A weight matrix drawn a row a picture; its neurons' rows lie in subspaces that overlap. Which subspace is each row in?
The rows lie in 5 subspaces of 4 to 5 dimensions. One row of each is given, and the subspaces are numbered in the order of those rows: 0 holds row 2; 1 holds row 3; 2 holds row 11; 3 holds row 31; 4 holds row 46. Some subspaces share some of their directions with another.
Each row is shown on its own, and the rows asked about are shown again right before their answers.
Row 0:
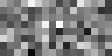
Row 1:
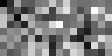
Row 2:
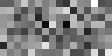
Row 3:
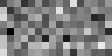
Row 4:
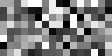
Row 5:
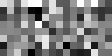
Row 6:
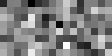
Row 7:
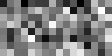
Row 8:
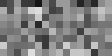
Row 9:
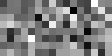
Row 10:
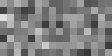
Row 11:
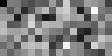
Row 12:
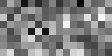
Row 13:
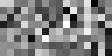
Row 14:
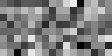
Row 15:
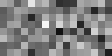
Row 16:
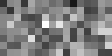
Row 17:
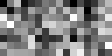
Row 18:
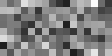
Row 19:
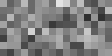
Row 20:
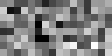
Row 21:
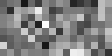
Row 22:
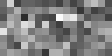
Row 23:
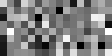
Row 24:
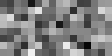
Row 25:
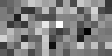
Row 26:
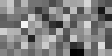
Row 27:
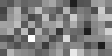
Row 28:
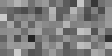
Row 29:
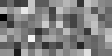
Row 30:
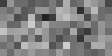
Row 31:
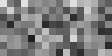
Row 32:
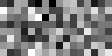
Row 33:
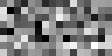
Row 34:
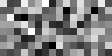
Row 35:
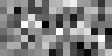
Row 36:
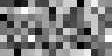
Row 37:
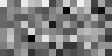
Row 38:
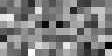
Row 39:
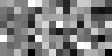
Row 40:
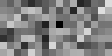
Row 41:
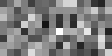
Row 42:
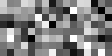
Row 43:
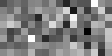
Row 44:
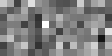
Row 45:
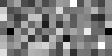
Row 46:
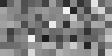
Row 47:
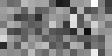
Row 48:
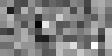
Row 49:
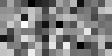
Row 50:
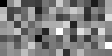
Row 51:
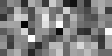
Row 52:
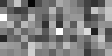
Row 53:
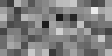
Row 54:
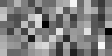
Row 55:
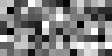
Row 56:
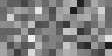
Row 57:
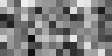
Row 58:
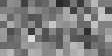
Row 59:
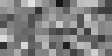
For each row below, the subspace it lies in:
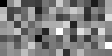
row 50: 3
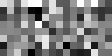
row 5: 0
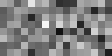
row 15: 4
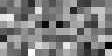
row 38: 3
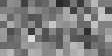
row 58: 4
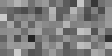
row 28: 3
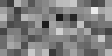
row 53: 2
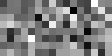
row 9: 0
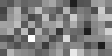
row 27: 1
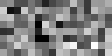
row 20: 1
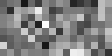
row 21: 0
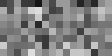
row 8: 0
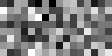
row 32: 0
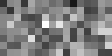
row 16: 3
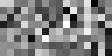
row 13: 4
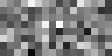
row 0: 2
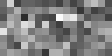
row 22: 2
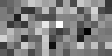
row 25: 2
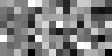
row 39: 1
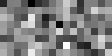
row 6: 2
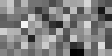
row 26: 2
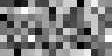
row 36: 3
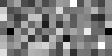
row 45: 1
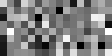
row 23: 1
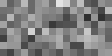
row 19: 4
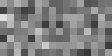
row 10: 3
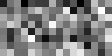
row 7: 4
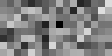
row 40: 2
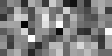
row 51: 4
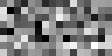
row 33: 1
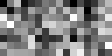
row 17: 3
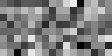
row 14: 3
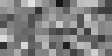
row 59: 4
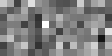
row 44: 1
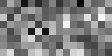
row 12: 4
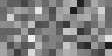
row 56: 3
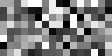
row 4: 0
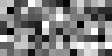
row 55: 1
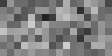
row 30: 2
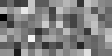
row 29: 3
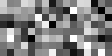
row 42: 0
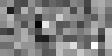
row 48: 1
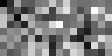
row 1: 2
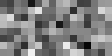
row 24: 4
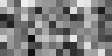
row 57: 3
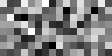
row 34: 4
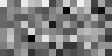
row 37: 4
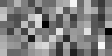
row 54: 1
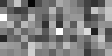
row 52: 3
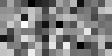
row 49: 2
